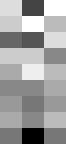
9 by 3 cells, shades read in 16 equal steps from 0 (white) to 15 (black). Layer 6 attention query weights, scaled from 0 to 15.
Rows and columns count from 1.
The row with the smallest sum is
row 2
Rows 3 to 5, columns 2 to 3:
10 2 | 3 7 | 1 4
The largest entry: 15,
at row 9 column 2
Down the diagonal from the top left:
2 0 2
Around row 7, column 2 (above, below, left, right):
7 7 6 6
